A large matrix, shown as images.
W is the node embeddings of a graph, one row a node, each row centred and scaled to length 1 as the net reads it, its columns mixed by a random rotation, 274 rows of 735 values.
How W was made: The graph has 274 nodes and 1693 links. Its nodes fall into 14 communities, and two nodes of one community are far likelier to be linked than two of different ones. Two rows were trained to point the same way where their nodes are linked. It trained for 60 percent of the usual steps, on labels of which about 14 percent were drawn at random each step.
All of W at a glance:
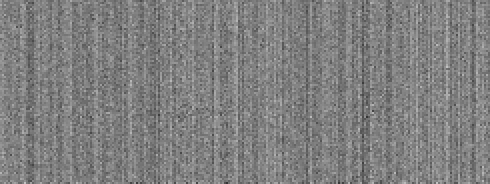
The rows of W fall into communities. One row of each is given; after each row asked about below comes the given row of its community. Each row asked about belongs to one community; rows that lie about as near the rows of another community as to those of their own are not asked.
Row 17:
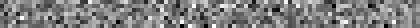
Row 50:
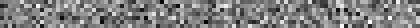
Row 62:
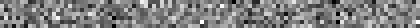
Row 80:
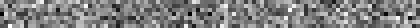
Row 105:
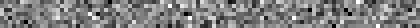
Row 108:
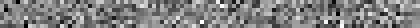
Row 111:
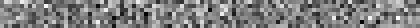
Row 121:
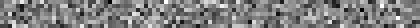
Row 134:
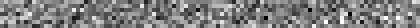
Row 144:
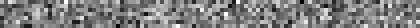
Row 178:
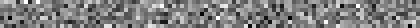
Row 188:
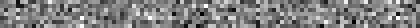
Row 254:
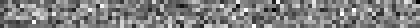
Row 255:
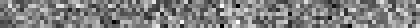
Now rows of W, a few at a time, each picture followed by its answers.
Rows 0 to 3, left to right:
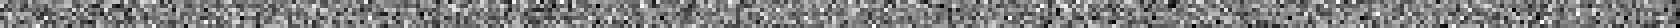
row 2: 17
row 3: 188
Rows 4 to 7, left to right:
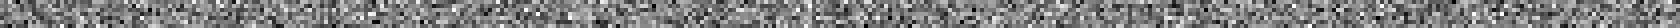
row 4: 121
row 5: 188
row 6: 108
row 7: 178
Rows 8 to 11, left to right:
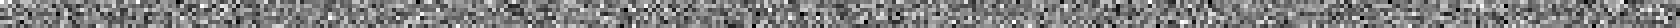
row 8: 80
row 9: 105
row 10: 108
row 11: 105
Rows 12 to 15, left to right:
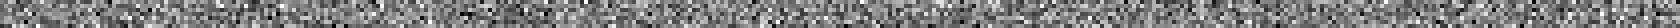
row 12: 121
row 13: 62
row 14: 254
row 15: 254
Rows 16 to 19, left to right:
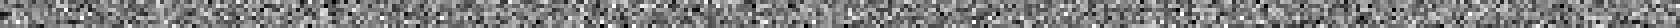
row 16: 144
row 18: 254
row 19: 108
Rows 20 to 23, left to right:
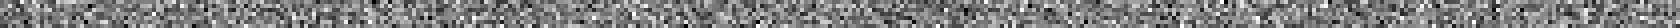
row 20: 105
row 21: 178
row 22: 62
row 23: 121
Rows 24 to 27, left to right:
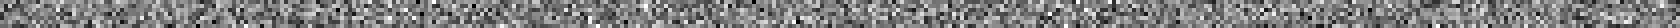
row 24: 188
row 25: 255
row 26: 108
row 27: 111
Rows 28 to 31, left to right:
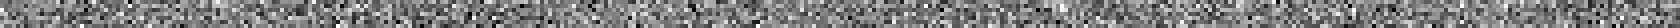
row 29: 144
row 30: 178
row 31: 108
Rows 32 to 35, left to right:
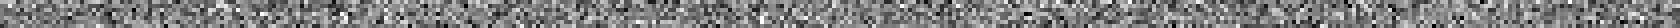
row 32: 255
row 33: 134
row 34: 105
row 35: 108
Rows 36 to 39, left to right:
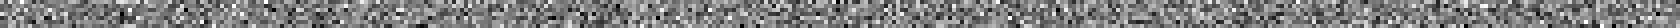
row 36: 144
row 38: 17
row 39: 178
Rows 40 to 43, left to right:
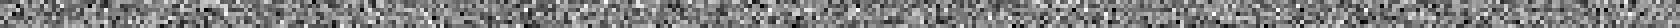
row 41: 62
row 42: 108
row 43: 50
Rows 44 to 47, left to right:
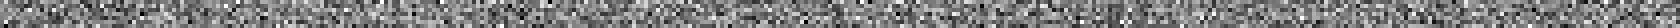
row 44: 121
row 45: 105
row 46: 188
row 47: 178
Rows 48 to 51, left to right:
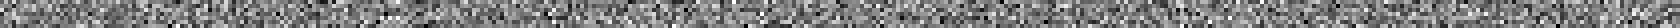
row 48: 111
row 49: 254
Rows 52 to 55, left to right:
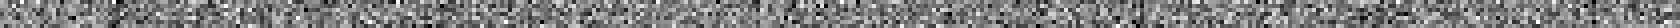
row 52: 80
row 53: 121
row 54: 188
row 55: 144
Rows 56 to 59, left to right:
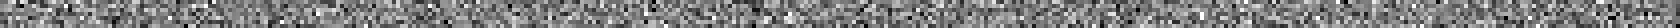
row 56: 188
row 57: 105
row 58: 254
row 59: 188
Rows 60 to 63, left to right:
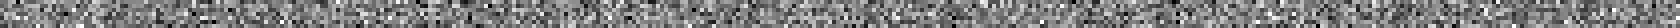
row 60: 188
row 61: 134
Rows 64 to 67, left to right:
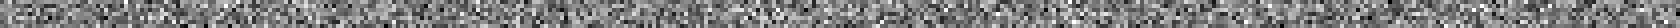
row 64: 17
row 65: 188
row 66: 255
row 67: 255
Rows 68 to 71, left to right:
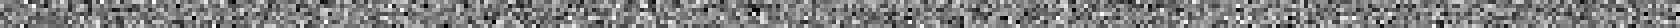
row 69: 134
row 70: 255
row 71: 80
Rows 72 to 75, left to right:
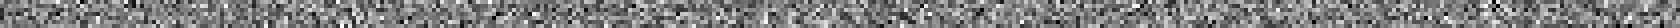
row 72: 188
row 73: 80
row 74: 50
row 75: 255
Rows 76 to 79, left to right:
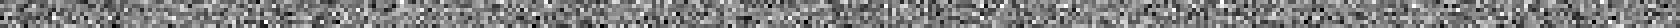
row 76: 62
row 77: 111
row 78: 121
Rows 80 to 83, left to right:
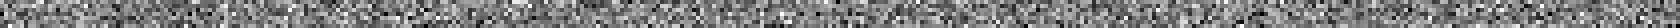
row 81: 254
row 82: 188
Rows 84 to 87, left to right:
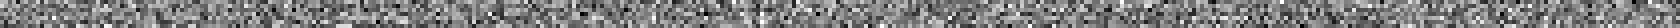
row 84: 178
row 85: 254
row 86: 105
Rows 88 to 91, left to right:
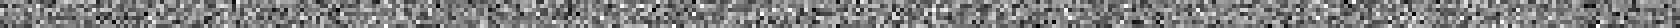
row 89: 254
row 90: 188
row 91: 17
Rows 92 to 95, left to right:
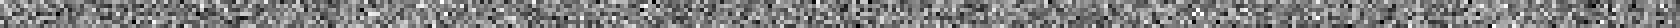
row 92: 80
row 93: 80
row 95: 17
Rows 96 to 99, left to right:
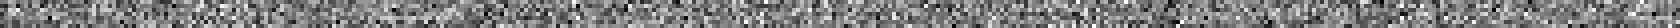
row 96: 108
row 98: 17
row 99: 121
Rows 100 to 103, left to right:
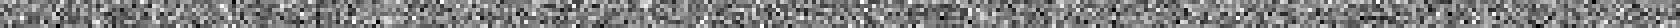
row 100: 111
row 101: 188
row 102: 144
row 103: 144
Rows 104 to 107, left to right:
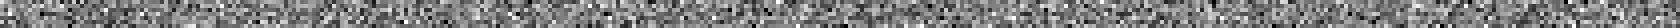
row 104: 62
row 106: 105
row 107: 111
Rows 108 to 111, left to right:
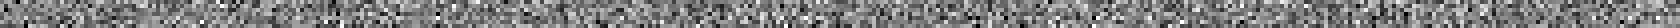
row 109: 188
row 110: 17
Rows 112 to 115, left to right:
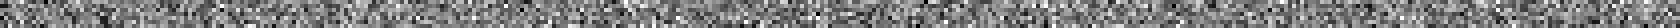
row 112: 50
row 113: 178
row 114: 17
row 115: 17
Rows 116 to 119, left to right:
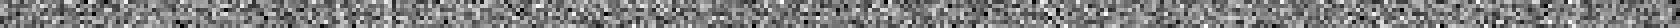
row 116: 178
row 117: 105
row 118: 108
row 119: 111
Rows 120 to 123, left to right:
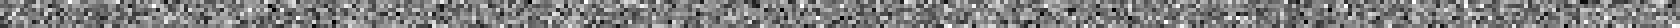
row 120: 144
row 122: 178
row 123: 111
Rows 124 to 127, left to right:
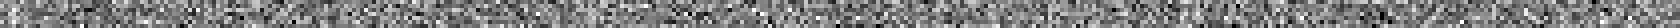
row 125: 105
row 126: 134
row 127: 144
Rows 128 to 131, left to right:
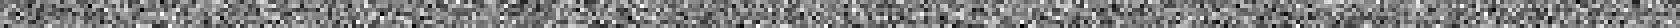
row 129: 178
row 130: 108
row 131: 144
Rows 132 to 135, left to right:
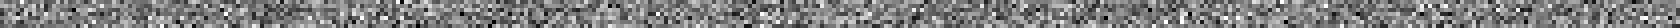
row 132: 254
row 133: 62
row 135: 105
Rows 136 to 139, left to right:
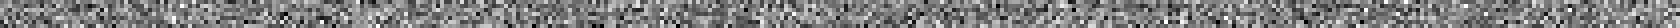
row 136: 105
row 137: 108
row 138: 134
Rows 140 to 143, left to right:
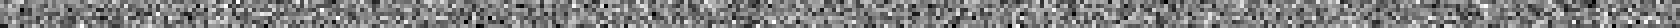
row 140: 255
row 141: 111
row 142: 111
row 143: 80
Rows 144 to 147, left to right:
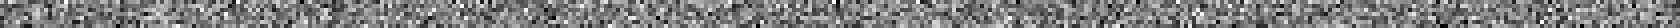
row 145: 62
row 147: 188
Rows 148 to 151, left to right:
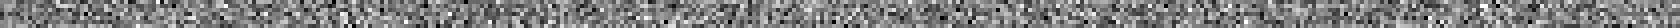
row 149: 134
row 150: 144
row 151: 255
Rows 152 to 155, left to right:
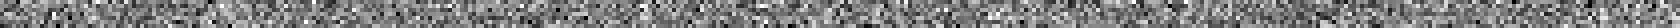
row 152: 254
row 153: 255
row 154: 134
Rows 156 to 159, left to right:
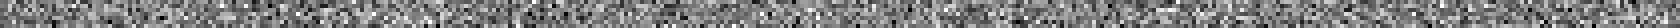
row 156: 255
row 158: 188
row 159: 105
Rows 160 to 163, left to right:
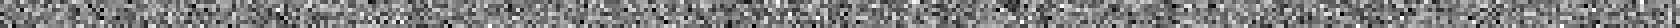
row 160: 105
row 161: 105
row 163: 121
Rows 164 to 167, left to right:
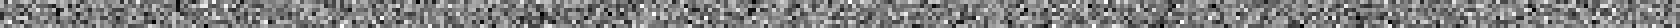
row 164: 178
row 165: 144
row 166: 17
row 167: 144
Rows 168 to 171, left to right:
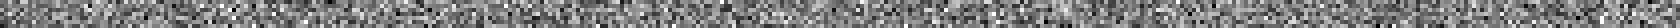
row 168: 254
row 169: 111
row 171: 134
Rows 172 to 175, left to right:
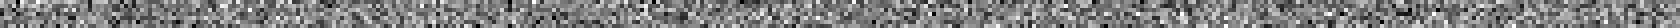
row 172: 80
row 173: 80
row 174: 255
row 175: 121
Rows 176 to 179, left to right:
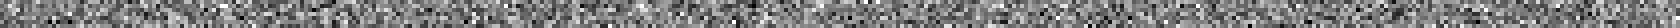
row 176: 255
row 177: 111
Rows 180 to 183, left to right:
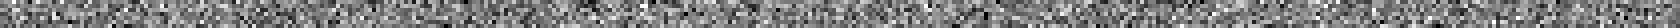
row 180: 108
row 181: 134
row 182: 111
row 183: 188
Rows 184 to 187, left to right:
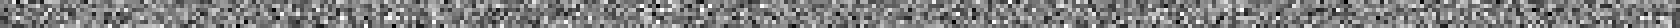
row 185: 255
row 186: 144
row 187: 178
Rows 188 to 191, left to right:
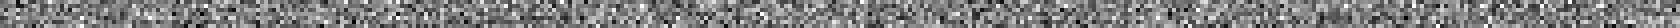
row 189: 111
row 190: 50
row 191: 111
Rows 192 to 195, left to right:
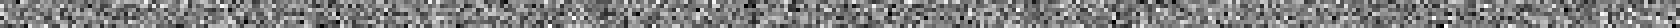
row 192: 62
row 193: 17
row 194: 144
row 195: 80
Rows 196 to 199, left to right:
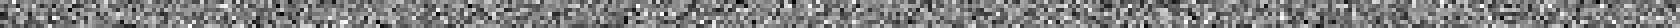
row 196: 108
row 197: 144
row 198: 255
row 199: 111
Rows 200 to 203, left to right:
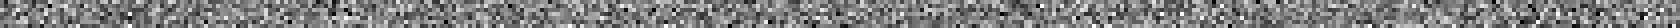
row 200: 144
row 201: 105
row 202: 254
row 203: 255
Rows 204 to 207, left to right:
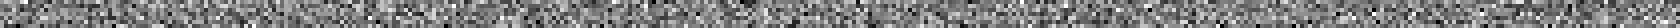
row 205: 80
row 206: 105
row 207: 80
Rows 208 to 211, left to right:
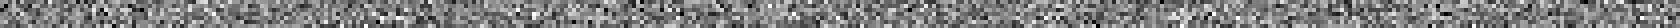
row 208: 108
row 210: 108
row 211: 105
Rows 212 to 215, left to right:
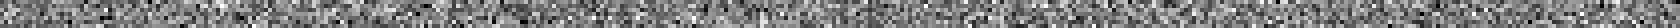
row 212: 17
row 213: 50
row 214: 17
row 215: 178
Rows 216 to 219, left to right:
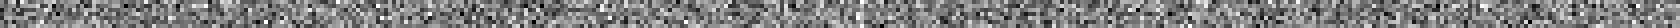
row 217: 62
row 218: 50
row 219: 178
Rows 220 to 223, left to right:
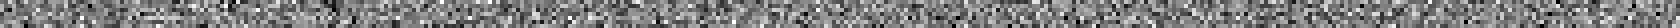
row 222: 111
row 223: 144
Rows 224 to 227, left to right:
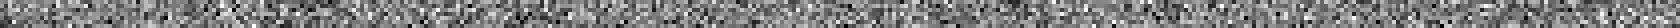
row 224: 255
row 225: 144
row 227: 80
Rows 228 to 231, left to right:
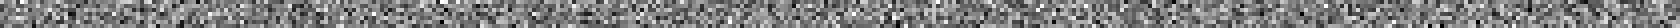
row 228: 188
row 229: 80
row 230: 254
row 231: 111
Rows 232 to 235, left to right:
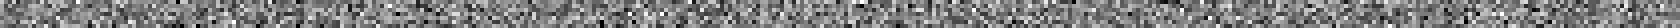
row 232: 188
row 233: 254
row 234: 121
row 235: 144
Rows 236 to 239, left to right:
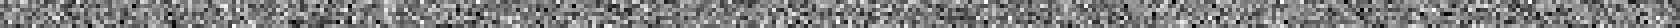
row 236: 17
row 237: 80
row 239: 105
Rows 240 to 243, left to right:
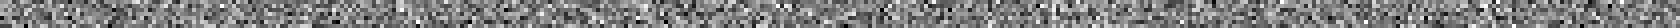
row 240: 62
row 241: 178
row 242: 17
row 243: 17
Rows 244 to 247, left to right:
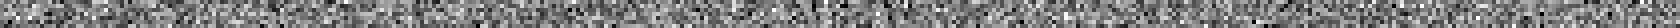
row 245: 254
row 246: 134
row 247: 121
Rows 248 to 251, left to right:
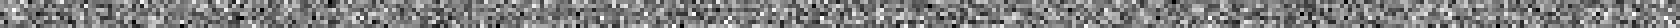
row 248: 17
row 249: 254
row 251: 62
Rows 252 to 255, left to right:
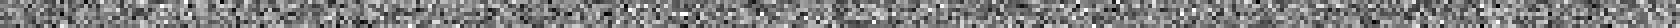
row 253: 255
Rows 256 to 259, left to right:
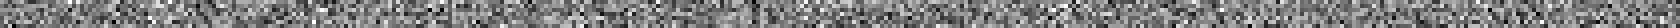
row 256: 144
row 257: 254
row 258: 255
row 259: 178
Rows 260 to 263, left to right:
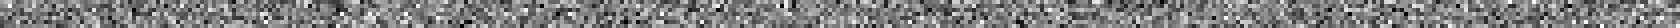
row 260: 255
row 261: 50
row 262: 80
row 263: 111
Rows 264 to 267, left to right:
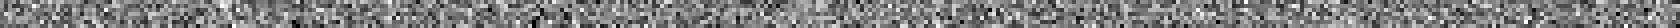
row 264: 188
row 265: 111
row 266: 188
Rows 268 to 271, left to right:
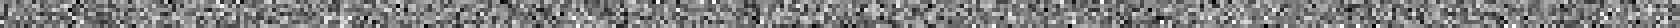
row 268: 108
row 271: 105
